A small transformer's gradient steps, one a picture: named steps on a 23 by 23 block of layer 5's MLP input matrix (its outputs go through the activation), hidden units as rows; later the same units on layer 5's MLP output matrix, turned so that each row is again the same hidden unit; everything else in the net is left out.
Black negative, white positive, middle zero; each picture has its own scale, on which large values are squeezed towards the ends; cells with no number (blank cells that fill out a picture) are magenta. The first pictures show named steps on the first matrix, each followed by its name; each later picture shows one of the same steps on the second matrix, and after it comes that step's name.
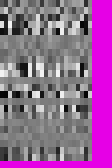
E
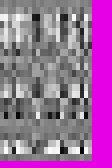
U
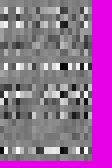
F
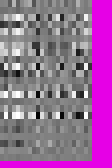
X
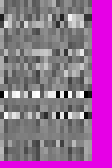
X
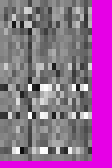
F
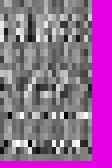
U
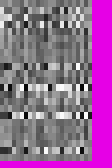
F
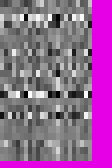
X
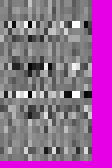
E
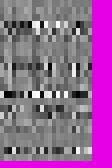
E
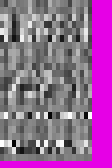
U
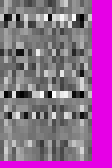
X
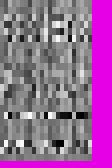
U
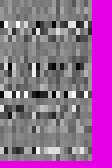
E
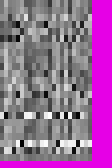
U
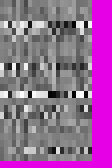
E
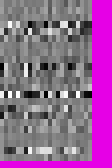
E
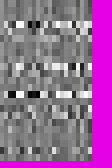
E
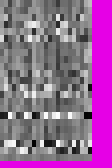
U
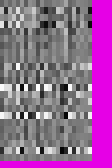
F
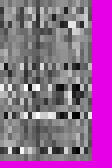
F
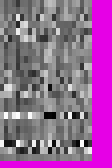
U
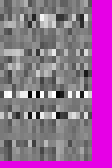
X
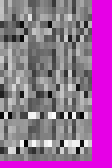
U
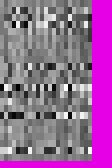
F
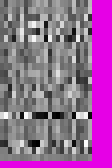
U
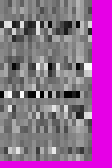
E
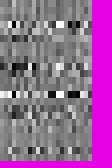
E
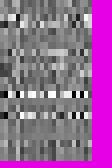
X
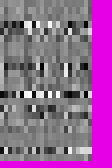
E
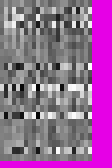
F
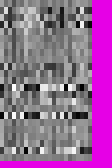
F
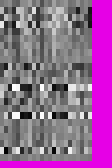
F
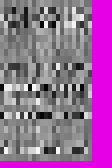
F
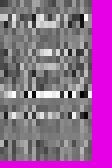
X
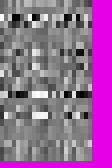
X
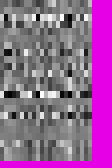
X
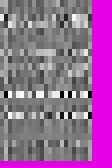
X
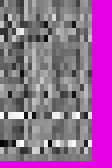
U
